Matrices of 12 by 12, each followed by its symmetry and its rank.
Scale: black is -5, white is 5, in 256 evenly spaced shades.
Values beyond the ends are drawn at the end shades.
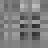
neither, rank one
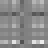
neither, rank one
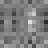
neither, rank two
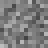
neither, full rank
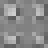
symmetric, rank two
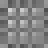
symmetric, rank one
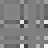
symmetric, rank one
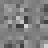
symmetric, rank two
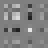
symmetric, rank one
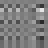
neither, rank one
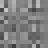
neither, rank two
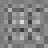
symmetric, rank two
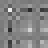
symmetric, rank two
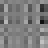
neither, rank one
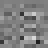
neither, rank two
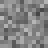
neither, full rank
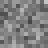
neither, full rank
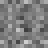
neither, rank two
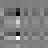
neither, rank one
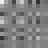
symmetric, rank one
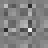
symmetric, rank two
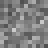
neither, full rank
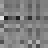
neither, rank two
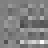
neither, rank two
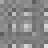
symmetric, rank two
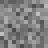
neither, full rank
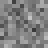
neither, full rank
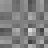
symmetric, rank one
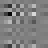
neither, rank one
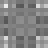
symmetric, rank one
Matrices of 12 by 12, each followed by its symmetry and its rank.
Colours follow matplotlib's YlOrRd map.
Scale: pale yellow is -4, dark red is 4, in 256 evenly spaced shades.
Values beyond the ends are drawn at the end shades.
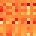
neither, rank two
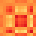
symmetric, rank one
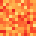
neither, full rank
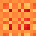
symmetric, rank one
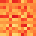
neither, rank two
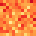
neither, full rank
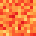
neither, full rank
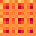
symmetric, rank one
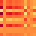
neither, rank one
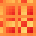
symmetric, rank one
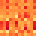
neither, rank two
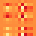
neither, rank one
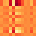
neither, rank one
